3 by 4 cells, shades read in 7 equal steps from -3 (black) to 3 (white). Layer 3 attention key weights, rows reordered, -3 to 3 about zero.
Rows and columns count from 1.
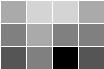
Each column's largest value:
1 2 2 1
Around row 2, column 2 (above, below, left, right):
2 0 0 0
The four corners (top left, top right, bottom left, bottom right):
1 1 -1 -1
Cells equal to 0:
4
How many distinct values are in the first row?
2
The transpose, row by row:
1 0 -1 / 2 1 0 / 2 0 -3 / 1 0 -1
